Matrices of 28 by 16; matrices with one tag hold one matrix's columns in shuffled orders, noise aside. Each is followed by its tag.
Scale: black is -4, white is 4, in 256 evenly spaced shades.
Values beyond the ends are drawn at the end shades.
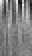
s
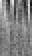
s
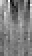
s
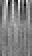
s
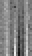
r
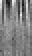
s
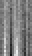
r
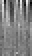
s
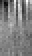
s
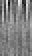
s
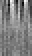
s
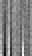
r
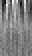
s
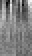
s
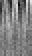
s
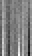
r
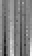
r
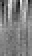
s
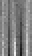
r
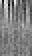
s
